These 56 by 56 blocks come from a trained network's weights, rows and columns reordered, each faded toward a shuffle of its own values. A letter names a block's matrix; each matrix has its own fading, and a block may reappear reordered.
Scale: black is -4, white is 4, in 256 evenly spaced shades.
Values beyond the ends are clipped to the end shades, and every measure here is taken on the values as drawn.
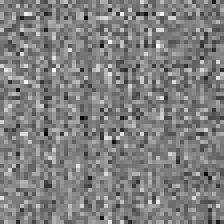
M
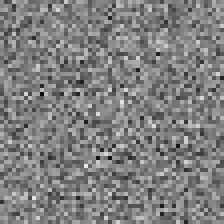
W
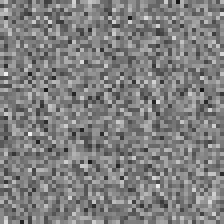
W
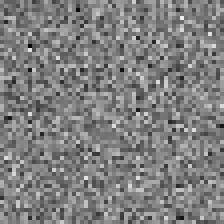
W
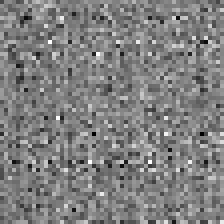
M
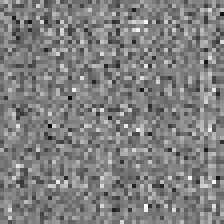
M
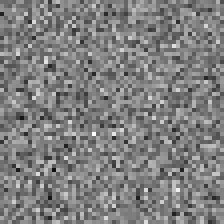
W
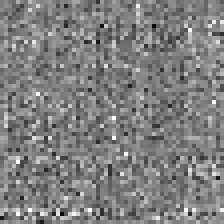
M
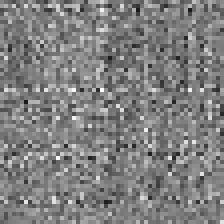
M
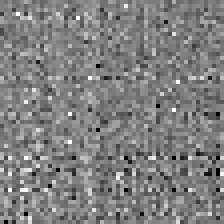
M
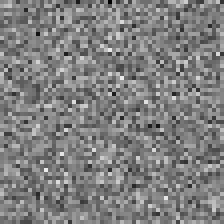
W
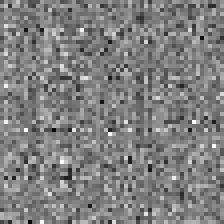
M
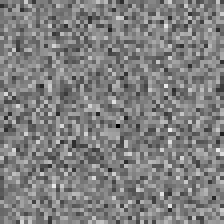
W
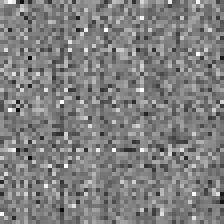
M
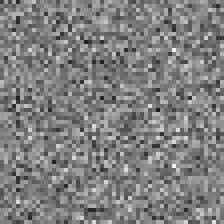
W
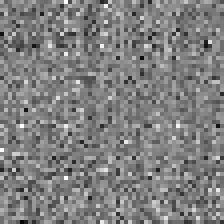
M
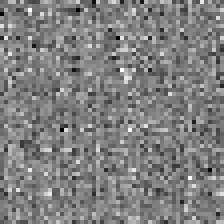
M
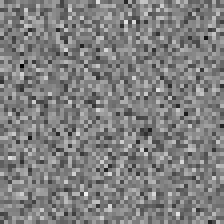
W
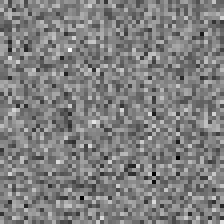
W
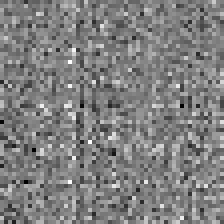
M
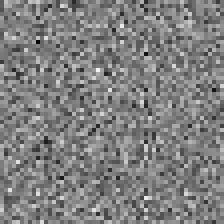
W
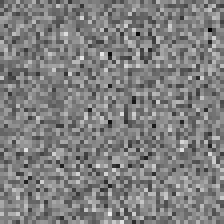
W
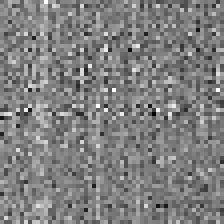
M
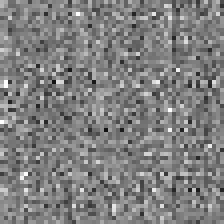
M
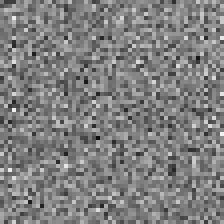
W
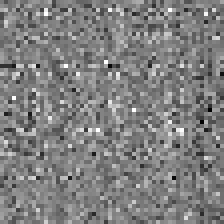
M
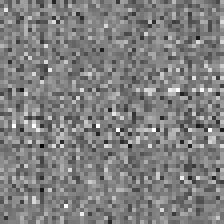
M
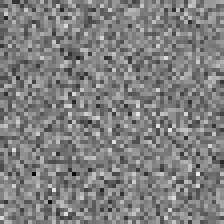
W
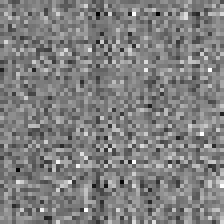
M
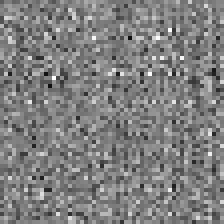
M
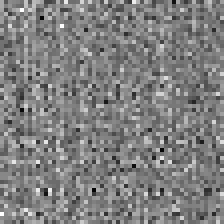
M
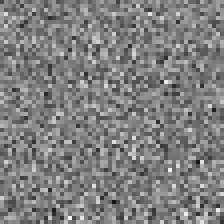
W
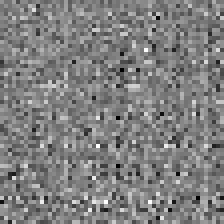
M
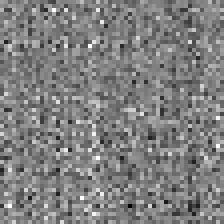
M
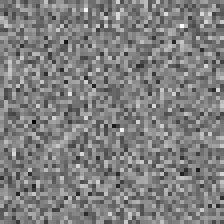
W
